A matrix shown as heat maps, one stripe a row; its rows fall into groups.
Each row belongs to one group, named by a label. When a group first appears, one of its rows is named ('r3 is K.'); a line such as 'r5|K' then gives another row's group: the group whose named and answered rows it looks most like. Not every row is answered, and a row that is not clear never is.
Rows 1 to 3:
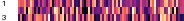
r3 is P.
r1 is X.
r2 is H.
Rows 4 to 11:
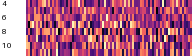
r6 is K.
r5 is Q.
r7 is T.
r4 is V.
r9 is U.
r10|V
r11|V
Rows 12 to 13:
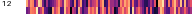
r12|X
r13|X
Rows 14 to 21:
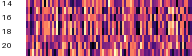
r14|Q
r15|P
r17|P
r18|P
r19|U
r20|H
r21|T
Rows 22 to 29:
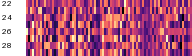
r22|U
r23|X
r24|K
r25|T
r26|X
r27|T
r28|K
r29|T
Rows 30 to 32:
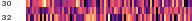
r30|V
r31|U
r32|Q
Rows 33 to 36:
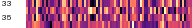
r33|H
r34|U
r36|X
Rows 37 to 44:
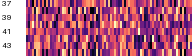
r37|Q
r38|H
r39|U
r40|T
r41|X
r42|K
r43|K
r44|H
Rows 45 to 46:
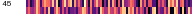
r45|P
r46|K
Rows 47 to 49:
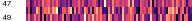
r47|V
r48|P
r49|Q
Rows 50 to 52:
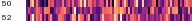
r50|U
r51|K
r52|T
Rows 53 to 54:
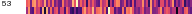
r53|V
